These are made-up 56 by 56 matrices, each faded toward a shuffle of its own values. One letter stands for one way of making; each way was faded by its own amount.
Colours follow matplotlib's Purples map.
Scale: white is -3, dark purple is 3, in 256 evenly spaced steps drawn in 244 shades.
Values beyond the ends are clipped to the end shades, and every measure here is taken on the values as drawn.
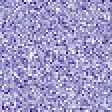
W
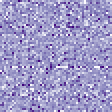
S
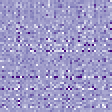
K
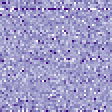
S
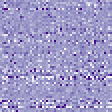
K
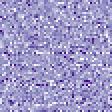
S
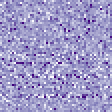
S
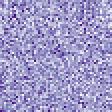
W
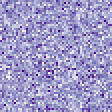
W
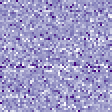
S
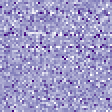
S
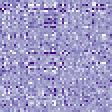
K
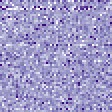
S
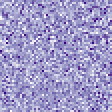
W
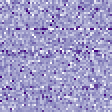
S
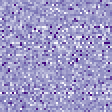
S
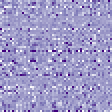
K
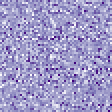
S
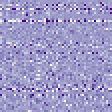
K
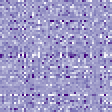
K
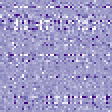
K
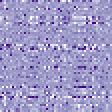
K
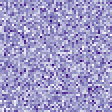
W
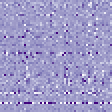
K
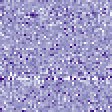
S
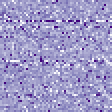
S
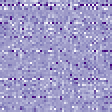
K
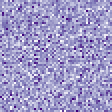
W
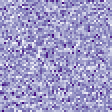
W
